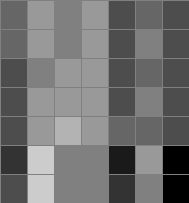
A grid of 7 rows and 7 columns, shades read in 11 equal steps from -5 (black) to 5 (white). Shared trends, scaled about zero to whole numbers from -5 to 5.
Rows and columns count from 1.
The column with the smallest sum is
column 7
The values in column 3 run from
0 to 2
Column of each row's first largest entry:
2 2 3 2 3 2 2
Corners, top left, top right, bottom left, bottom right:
-1 -2 -2 -5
